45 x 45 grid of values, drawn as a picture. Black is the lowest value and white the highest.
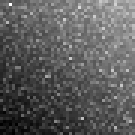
Stripes: none. Slope: up to the top right. Grain: fine. Ninth with the highest average: top right. Ninth with the lowest average: bottom left. Histogram: bell-shaped.
